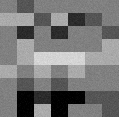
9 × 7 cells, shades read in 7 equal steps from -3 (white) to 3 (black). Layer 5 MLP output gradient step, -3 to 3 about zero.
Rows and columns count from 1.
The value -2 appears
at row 5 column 3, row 5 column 4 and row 5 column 5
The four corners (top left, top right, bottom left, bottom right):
0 0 0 1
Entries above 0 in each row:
1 3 3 0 0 0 2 6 3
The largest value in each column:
0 3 2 3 3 1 1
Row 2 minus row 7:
-1 -2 1 -2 2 1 0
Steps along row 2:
same up down up down down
